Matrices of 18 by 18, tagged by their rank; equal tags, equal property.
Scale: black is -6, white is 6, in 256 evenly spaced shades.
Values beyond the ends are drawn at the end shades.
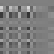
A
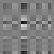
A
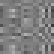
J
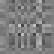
J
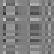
A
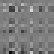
J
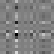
A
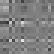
J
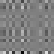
A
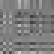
J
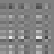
A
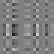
A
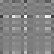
A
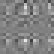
J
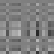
A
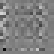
J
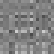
J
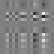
A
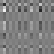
A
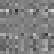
J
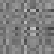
J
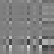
A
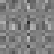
J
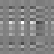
A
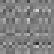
J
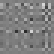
J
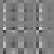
A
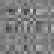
J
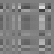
A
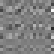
J
